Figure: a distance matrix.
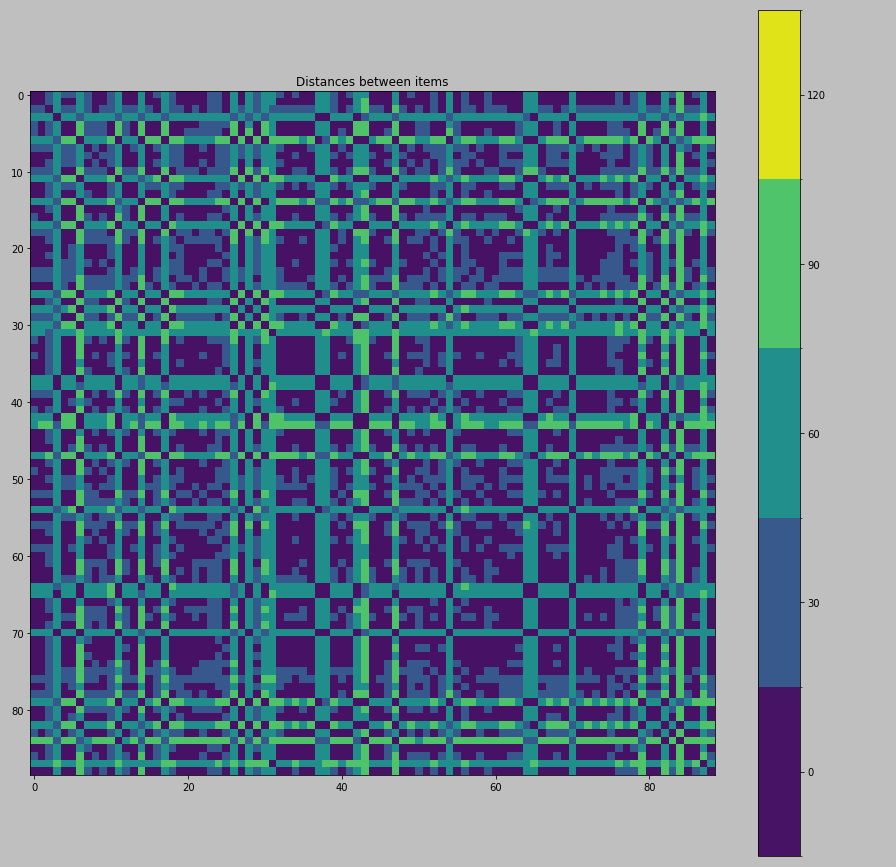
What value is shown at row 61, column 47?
90
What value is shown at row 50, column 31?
60
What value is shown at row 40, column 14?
60
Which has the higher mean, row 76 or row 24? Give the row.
76
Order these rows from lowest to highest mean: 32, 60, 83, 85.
60, 85, 83, 32
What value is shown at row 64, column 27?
60
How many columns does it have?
89
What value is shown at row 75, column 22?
30
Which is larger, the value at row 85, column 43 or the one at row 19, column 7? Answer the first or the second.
the first
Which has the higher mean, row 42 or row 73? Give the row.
42
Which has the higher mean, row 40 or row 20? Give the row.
40
